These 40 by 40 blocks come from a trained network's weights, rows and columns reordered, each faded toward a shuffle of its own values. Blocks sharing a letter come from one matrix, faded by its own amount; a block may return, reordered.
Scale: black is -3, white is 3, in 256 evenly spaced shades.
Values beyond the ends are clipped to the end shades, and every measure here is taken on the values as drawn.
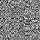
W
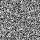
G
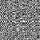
W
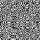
W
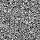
G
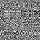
W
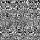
W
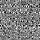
W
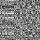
W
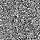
G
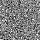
G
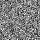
G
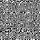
W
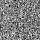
G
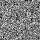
G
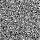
G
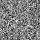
G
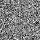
G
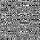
W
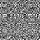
W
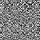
W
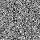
G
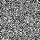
G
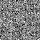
G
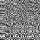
W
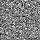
G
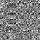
W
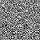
W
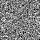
G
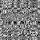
W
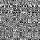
W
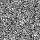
G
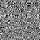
W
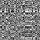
W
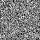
G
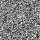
G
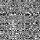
W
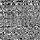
W
